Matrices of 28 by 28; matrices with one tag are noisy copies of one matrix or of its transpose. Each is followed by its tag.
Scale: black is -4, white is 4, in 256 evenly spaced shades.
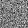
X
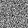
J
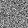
J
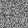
J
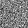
X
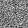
J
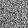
X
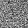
X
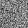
X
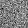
X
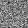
X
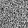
X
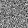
J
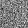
X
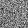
X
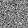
J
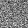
X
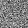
X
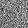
X
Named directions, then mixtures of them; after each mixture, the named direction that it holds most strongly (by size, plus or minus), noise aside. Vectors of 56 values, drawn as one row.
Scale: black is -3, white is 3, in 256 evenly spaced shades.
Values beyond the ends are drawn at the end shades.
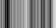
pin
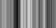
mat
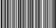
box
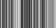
mat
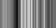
mat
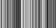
mat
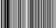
pin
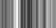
mat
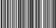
box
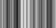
mat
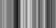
mat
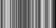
pin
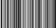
box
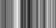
mat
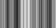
mat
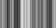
mat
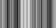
mat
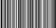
box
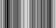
pin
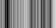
pin
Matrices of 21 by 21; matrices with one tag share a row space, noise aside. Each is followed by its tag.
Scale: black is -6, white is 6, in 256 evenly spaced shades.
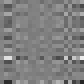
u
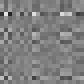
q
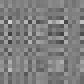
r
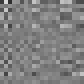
q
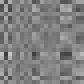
q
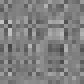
r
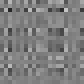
r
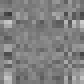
u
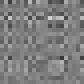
r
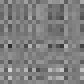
r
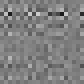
r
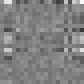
u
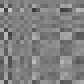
q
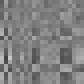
q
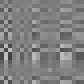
q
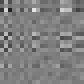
q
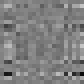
u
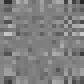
u
